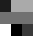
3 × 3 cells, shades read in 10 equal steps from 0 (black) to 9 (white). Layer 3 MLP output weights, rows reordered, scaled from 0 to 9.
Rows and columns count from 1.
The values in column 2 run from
0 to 6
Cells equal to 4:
3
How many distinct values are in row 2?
1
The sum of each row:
13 12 11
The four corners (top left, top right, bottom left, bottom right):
1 6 9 2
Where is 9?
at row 3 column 1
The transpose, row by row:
1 4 9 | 6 4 0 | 6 4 2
